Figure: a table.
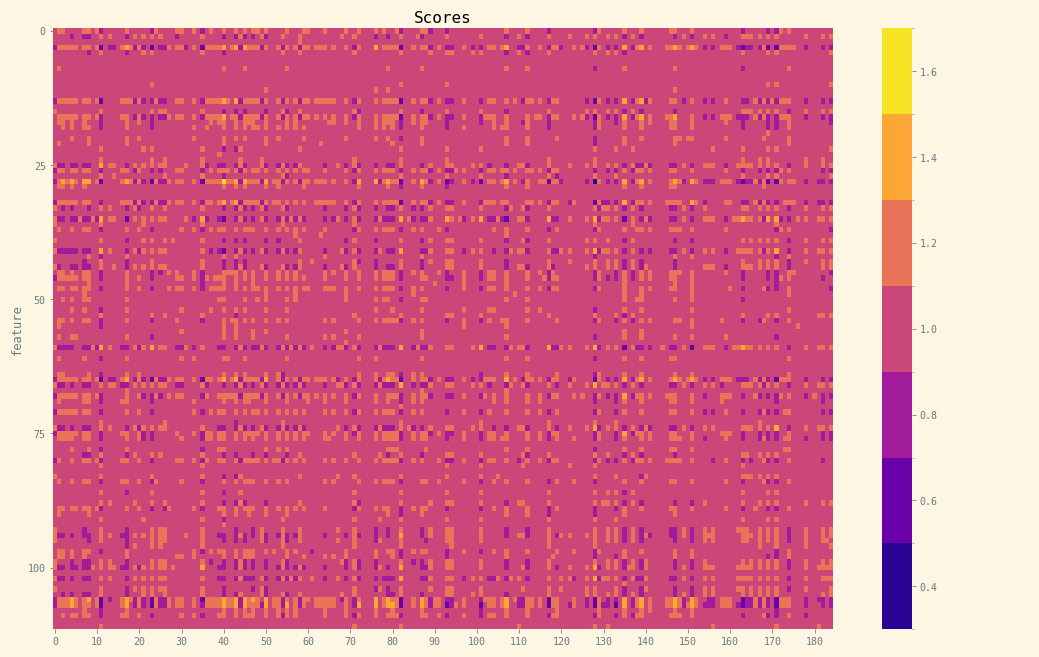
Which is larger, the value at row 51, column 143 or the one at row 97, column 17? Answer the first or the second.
the second
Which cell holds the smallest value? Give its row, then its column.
28, 128
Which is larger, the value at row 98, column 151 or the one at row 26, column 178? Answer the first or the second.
the first
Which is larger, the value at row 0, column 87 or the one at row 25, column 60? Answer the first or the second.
the first
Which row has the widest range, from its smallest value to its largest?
28
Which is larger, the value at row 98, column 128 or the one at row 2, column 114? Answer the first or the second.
the second
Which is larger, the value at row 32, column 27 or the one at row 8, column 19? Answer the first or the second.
the first
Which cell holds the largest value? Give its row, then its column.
28, 40
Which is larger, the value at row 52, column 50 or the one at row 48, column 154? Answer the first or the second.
the first
